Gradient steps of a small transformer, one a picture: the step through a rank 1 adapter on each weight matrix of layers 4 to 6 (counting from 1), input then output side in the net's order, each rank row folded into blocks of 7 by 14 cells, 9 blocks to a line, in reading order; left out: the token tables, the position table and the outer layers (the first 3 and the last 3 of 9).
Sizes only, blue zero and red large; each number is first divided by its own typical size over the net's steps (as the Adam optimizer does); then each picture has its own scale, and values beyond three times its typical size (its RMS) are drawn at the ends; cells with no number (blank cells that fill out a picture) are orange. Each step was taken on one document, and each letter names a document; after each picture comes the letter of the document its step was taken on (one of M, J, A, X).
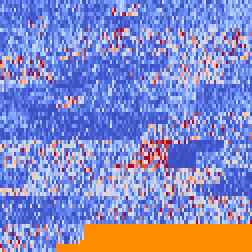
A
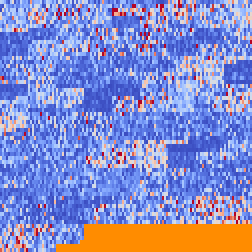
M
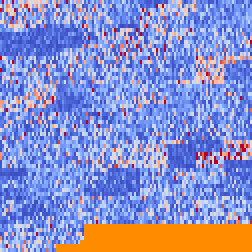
M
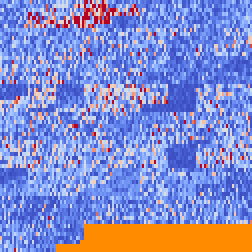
M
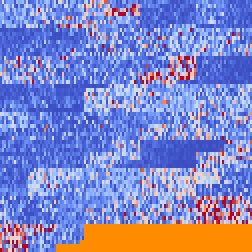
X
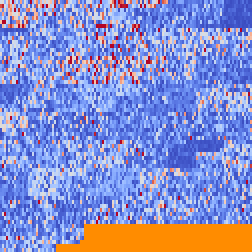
M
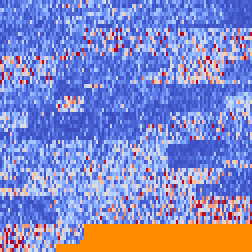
A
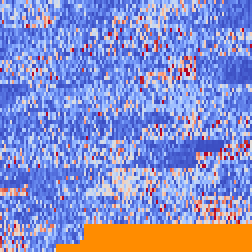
X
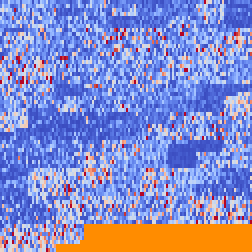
A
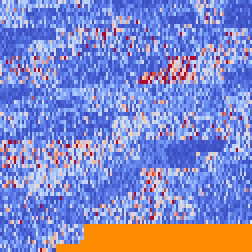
X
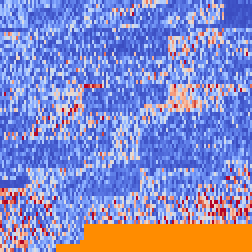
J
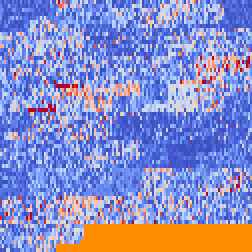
J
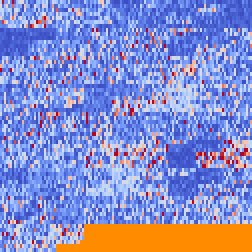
M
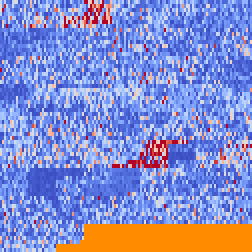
M
